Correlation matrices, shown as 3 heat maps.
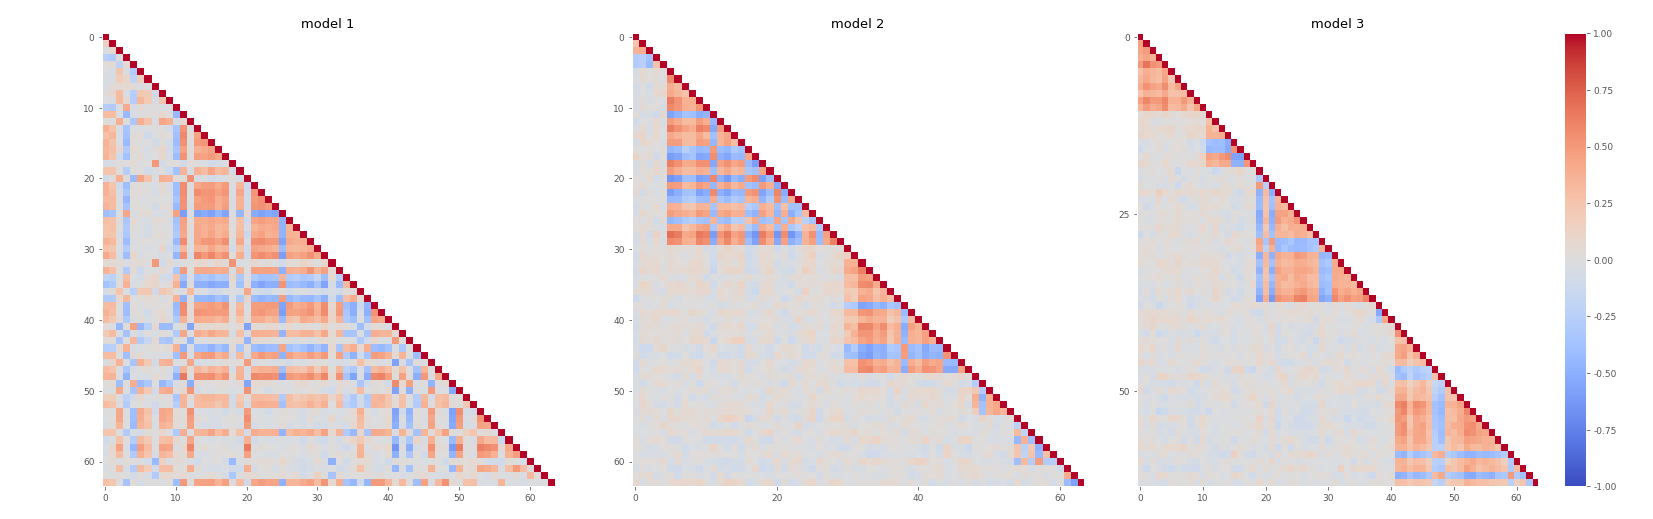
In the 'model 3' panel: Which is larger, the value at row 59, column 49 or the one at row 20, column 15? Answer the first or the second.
the second
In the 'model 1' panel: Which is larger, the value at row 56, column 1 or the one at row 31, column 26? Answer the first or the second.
the second
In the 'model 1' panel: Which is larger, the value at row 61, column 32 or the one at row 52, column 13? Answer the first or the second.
the second
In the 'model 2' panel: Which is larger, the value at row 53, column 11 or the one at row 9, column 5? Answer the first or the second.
the second
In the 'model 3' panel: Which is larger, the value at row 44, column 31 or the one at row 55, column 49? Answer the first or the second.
the second
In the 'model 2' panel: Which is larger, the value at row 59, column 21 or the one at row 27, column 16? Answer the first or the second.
the first
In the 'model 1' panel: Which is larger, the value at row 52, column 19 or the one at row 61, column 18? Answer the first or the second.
the first
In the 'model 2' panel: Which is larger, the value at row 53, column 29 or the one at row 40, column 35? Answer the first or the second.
the second
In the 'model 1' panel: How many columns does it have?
64
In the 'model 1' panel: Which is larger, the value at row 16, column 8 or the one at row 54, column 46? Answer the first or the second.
the second
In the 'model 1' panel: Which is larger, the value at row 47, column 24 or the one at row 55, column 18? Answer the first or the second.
the first
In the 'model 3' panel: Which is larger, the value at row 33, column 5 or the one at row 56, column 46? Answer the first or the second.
the second
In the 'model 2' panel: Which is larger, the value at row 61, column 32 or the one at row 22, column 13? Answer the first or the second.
the first
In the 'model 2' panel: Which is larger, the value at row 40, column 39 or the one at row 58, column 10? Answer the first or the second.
the first
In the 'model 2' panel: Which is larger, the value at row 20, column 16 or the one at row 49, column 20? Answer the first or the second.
the first
